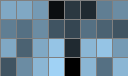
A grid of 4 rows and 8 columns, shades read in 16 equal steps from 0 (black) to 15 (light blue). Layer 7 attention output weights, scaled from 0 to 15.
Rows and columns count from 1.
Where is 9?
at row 1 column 7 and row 2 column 1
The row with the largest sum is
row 3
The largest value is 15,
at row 4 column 4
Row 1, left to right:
12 12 11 1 4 3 9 10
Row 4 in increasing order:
0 6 8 10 13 13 13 15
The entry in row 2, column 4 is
6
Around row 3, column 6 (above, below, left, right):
8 13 3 14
